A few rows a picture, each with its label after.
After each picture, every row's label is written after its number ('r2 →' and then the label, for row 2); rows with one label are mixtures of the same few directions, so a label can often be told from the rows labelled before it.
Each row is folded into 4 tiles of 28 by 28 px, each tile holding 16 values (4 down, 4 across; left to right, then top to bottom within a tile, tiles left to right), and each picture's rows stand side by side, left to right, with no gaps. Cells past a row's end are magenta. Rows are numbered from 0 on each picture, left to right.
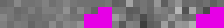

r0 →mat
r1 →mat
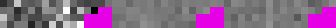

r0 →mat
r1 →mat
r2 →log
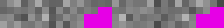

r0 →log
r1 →log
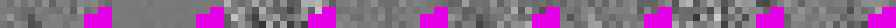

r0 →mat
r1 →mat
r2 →mat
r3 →log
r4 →mat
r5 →mat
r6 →log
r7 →mat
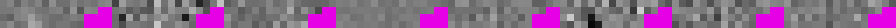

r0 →mat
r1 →log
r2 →mat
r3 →log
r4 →log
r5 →mat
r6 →log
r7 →log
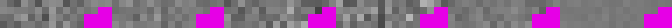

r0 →log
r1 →log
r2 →mat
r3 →log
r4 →mat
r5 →log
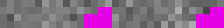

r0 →log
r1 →mat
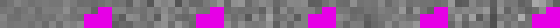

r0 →mat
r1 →log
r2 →log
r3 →mat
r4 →log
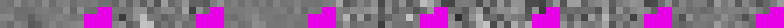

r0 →mat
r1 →mat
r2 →mat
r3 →log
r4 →mat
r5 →log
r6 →log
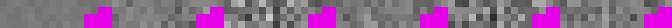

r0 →mat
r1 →mat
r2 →log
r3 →mat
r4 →log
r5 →log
